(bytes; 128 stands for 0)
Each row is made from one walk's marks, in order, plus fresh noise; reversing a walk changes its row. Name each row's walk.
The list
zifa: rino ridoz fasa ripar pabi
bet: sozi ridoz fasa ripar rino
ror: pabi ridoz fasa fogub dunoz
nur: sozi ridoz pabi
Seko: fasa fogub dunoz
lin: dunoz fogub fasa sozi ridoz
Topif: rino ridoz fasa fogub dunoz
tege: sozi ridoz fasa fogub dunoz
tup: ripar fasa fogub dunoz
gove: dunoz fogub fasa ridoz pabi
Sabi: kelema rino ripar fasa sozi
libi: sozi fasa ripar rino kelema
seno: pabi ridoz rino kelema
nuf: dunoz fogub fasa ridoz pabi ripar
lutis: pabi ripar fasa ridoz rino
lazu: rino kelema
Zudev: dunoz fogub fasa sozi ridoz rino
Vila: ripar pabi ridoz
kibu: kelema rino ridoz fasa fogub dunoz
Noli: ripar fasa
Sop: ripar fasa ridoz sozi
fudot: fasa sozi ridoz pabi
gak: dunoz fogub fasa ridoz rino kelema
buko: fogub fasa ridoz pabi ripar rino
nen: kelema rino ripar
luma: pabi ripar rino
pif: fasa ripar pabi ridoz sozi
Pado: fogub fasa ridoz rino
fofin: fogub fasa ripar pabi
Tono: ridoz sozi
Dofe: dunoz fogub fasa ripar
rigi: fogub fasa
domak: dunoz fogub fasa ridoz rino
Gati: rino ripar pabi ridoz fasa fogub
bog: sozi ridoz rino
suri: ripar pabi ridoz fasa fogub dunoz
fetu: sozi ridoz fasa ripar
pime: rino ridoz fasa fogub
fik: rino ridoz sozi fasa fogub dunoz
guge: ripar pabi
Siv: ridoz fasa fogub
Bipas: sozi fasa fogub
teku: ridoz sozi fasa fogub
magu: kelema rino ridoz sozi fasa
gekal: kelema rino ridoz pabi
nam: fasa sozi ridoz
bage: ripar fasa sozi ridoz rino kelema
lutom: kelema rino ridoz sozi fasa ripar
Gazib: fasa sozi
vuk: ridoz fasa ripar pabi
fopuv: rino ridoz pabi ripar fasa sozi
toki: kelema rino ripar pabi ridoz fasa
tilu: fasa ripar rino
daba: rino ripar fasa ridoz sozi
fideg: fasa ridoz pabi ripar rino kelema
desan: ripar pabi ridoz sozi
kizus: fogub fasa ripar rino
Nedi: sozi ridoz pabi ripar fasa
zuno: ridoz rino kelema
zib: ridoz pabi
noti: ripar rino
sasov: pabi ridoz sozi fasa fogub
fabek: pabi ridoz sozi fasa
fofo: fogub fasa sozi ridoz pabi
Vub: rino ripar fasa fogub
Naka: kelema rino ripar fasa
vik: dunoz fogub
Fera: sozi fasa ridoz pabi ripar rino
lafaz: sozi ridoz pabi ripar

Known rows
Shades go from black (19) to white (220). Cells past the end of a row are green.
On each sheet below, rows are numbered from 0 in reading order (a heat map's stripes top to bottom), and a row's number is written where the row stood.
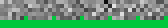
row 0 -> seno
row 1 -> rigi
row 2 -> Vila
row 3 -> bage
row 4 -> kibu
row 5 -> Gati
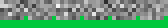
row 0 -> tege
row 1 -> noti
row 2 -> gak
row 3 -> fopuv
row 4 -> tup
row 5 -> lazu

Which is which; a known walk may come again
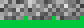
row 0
Vub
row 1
buko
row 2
suri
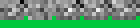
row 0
Sop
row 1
vik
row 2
Nedi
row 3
fabek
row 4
sasov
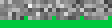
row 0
seno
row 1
gak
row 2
teku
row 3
Gazib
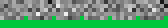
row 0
noti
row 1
daba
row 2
pime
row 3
tilu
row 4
Naka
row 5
pif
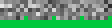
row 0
lin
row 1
tege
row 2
nen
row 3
fideg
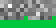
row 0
nuf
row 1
zuno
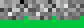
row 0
bet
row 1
lutom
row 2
ror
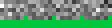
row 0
domak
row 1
Vila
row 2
kizus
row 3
lafaz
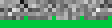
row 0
Fera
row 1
Bipas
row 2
lazu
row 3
nur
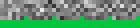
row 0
gekal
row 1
desan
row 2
fofin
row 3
fofo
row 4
tup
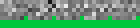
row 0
zib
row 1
bage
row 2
gove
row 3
kibu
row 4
rigi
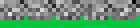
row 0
fopuv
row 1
fudot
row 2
Gati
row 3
toki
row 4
fetu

